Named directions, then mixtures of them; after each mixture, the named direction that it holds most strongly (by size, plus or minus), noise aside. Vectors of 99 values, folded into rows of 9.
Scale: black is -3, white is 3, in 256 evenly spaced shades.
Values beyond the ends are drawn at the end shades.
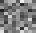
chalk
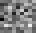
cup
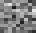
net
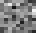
net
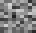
net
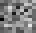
cup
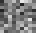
chalk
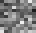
net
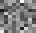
chalk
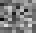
cup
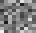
chalk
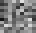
cup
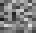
cup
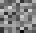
chalk
